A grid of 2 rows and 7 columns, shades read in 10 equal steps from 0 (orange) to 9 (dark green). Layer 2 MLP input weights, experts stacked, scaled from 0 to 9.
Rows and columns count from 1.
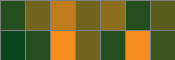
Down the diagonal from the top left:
8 8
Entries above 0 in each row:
7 5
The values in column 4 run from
5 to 5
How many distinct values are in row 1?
5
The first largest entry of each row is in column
1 1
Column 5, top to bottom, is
4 8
